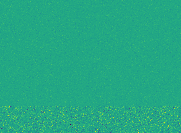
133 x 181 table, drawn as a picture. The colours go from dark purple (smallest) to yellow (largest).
No single row or column stands out from its neighbours. No overall slope runs across the table. Neither half mirrors the other. The top part is calmer, up to a seam about 80% of the way down. No regular stripes run through it.
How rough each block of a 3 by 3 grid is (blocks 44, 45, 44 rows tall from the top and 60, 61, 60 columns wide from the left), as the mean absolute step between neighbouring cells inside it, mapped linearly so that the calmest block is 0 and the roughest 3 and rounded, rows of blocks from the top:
0 0 0 / 0 0 0 / 3 3 3
